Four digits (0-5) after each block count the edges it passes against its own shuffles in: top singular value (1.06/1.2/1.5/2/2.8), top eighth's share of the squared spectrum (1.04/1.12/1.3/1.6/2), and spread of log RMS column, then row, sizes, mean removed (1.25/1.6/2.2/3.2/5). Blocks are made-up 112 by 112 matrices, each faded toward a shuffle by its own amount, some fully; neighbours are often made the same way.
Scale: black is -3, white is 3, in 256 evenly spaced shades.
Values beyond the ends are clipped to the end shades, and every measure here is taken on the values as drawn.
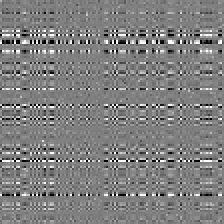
5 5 4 5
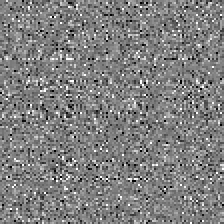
4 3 2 2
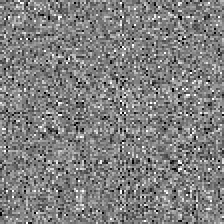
4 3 2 2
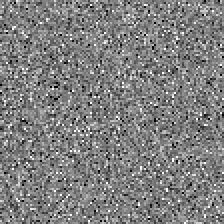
3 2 0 0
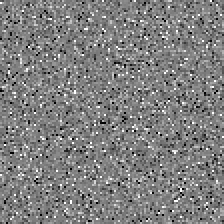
2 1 0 0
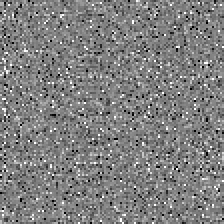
3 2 1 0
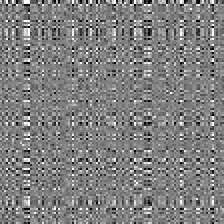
5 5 5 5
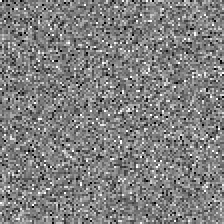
0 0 0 0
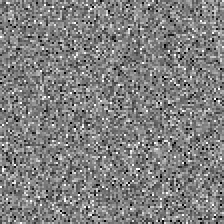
1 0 0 0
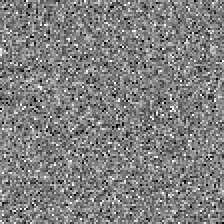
0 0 0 0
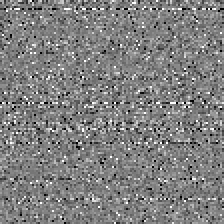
2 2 0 3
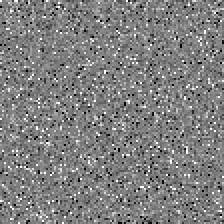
0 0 0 0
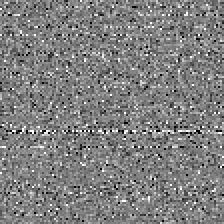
2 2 0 3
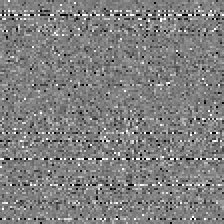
3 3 0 4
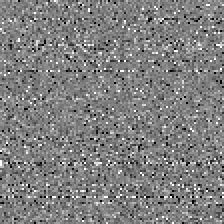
2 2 0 3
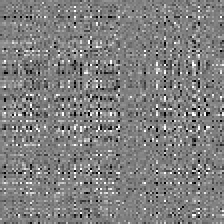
5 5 4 4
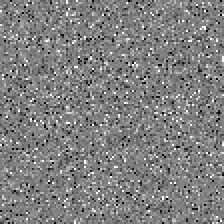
2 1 0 1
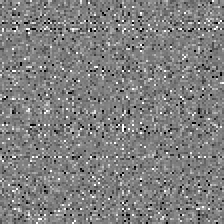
4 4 2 3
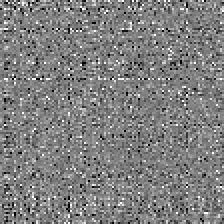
4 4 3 3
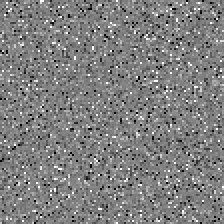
0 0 0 0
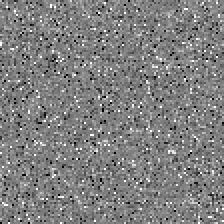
2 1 0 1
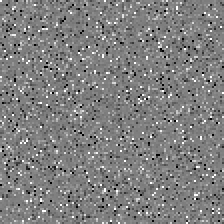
0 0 0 0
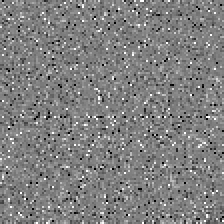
3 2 0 1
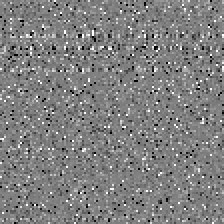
4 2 1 2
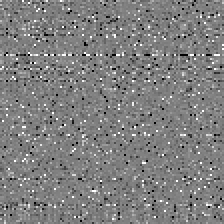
4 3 1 2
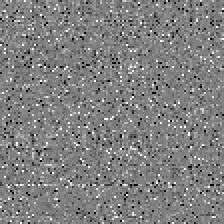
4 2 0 1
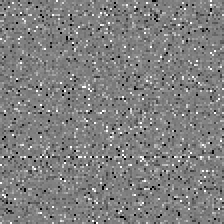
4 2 0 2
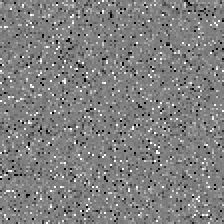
2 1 0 0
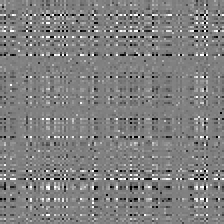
5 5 4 4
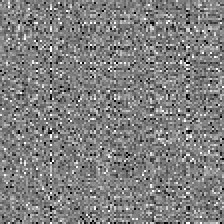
5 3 3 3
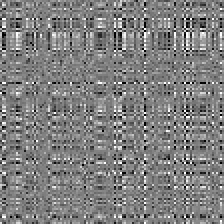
5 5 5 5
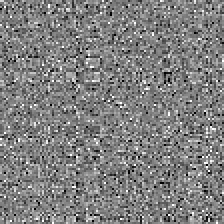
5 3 2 2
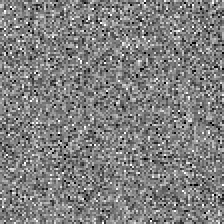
3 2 0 0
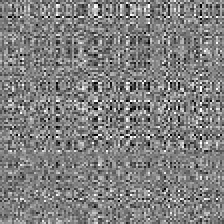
5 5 4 4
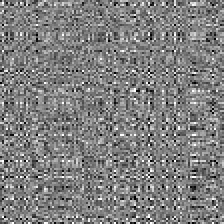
5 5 4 4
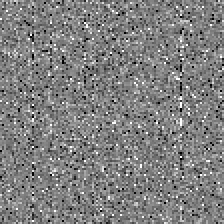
1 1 2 0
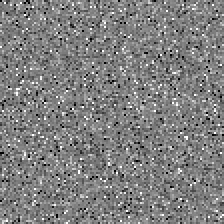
0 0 0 0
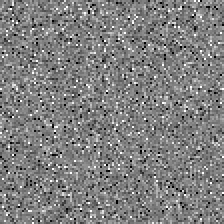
0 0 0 0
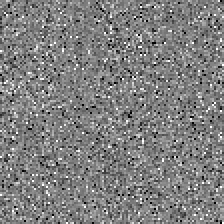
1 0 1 0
